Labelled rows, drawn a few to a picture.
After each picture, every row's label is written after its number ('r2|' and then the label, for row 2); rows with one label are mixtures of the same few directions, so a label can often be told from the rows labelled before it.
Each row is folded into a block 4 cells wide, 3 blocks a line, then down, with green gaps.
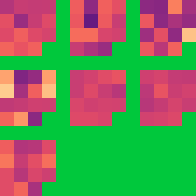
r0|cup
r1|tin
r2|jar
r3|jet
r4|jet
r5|tin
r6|jet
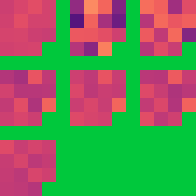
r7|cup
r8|jet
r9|jar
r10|jar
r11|jar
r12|jar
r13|cup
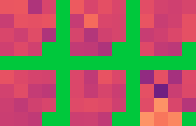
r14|jar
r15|cup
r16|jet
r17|cup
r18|tin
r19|cup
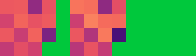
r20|jar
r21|jar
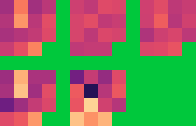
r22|tin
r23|cup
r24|tin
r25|tin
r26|cup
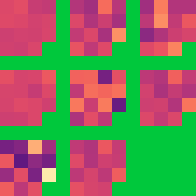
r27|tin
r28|jar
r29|tin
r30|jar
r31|jar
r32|jar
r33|jar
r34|jar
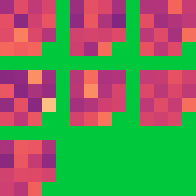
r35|cup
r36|jet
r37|jar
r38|jar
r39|tin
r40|jar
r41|jet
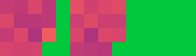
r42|jar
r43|cup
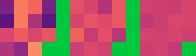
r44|jet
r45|jar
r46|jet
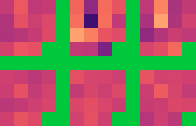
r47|tin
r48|tin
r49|tin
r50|tin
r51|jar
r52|cup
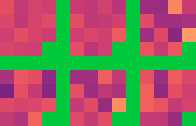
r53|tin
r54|jar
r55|jar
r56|jet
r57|jar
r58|tin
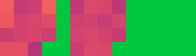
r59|jet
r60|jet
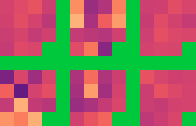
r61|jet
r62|jet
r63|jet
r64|cup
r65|tin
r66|cup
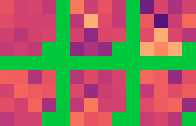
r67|cup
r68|cup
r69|cup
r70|jar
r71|cup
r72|jar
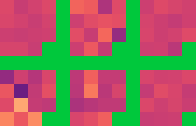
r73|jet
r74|jar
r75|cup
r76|cup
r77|tin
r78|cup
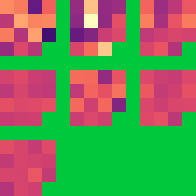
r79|jar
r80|tin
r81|jet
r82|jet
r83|jar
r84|jet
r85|jar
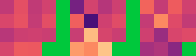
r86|tin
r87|cup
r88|cup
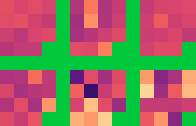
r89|cup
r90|tin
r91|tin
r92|jar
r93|cup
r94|jet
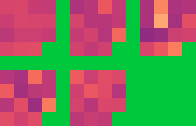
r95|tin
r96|jar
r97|tin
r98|jar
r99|cup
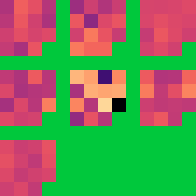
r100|jet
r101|cup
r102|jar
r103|jar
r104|jar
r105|jet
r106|jet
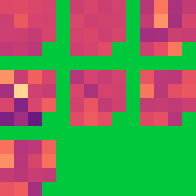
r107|cup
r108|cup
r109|tin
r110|cup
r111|cup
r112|jet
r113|jet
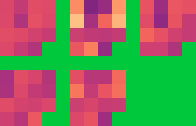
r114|tin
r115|jet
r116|tin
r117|jet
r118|jet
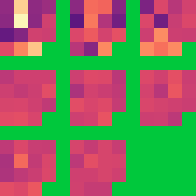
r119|tin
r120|jet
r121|cup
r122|cup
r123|jet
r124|tin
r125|tin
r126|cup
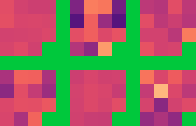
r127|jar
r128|jet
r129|jar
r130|jet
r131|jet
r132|cup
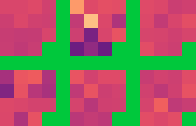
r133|cup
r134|cup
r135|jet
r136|jet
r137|cup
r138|cup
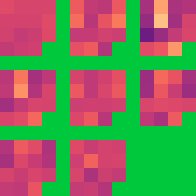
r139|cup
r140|jet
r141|tin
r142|tin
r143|jet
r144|jet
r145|jet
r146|cup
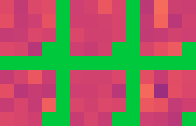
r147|jet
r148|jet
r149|tin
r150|jar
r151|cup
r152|tin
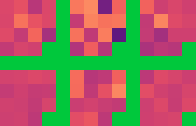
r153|jar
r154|jar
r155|cup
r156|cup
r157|jet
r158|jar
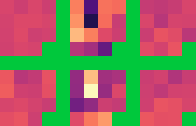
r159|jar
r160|tin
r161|cup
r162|jet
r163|tin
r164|cup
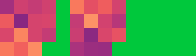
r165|cup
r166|cup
